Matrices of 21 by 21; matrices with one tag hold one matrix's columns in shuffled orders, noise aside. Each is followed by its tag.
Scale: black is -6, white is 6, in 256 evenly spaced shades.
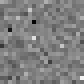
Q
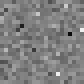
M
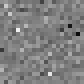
M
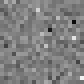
Q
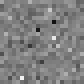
Q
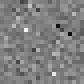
M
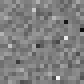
Q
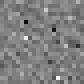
Q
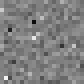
Q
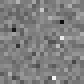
Q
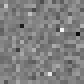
M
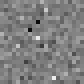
Q
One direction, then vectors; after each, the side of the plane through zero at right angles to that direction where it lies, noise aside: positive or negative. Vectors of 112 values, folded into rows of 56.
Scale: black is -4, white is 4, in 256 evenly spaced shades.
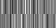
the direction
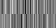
negative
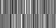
positive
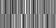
positive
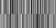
positive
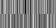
negative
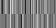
negative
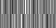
positive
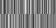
positive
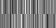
positive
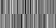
negative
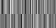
negative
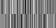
negative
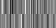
positive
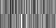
positive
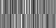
positive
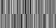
negative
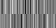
negative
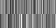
positive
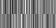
positive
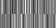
positive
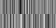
positive
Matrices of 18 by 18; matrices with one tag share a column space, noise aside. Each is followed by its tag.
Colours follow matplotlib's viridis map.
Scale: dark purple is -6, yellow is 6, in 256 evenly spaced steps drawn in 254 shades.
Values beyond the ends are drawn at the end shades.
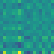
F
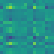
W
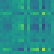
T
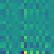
F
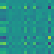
W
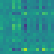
T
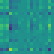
T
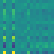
F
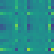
T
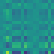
F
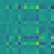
W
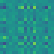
W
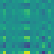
F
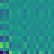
F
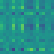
T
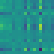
T
